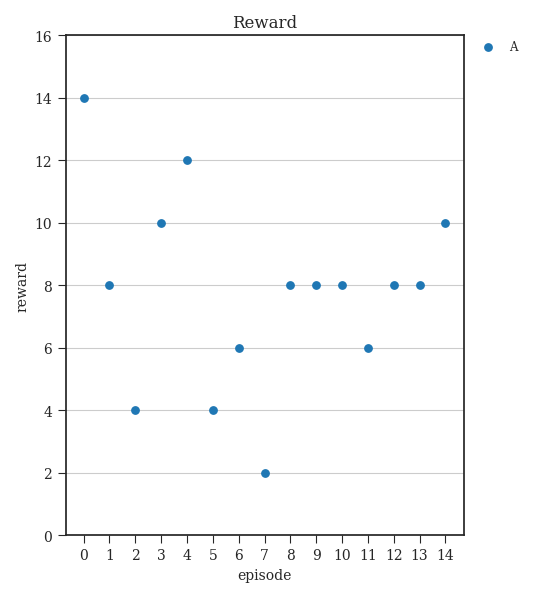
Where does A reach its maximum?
0
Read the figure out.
Title: Reward
x-axis: episode, ticks 0 1 2 3 4 5 6 7 8 9 10 11 12 13 14
y-axis: reward, ticks 0 2 4 6 8 10 12 14 16
Legend: A
Values:
A: 14 8 4 10 12 4 6 2 8 8 8 6 8 8 10
